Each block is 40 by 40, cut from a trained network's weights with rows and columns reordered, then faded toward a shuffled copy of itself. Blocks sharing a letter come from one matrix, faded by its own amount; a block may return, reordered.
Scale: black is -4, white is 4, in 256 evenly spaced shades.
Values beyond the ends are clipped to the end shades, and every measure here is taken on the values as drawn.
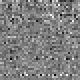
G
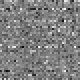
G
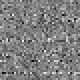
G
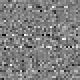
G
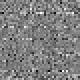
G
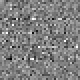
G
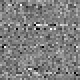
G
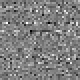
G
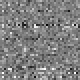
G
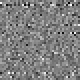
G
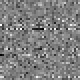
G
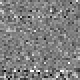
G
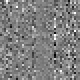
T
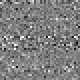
G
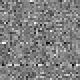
G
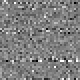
G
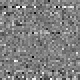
G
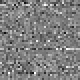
G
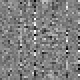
T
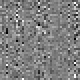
T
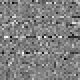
G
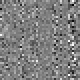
T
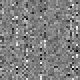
T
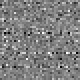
G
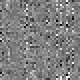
T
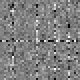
T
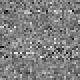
G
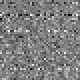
G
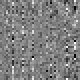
T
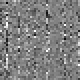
T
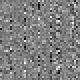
T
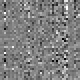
T
